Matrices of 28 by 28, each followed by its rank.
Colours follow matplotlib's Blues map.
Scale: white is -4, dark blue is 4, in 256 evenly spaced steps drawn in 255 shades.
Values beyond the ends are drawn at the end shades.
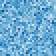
full rank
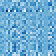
three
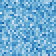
full rank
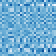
three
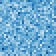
full rank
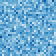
full rank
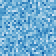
full rank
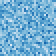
full rank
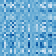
three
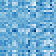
three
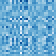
three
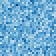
full rank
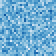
full rank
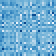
three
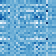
three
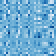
three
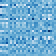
three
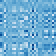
three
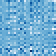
three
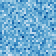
full rank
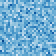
full rank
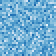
full rank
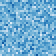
full rank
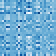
three
